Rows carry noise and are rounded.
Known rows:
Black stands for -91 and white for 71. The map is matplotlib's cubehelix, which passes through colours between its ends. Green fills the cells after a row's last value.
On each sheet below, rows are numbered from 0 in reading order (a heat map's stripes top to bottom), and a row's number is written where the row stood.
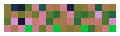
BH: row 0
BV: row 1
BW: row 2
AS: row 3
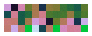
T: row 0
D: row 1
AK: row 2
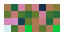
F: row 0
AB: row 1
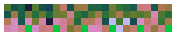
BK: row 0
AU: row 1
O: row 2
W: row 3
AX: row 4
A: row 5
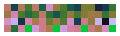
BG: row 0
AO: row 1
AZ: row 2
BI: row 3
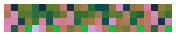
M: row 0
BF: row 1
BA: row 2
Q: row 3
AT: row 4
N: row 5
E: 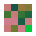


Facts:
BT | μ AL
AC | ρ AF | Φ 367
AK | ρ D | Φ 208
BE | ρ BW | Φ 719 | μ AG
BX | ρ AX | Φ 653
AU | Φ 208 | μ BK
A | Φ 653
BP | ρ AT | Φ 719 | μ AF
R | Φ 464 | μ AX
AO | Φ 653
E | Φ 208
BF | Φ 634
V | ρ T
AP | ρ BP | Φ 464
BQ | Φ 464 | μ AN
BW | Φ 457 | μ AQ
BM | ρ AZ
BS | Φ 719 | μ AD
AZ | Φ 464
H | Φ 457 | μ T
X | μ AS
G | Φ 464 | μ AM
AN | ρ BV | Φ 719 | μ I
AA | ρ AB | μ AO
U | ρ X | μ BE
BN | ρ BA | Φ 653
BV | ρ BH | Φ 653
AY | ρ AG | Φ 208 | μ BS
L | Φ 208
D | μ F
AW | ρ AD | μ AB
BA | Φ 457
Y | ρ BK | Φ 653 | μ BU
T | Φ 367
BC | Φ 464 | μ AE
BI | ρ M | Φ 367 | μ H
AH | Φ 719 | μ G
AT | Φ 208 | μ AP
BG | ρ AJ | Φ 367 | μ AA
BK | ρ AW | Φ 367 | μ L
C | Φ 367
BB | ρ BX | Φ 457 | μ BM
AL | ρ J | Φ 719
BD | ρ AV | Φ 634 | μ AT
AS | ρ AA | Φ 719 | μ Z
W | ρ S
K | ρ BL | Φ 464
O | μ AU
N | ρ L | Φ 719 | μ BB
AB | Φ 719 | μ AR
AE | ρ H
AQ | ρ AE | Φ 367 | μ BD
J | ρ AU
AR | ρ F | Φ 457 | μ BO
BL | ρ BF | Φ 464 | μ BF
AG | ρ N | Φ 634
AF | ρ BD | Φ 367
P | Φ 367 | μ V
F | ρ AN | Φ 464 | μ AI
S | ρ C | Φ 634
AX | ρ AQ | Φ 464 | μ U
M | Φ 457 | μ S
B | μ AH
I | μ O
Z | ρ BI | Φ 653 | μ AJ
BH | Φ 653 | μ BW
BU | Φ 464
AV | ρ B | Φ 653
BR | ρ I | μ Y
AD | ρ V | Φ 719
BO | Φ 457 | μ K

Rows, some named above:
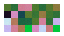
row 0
V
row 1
AP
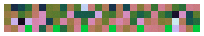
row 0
BI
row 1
M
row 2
AE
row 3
Y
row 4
AR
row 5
BU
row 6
V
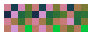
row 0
AD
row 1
AD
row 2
C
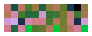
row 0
BG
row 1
AH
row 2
X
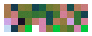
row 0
D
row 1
AI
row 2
AQ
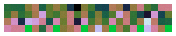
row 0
AK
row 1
BR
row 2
X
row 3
AJ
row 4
H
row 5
V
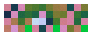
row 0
AD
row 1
P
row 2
BE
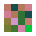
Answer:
AQ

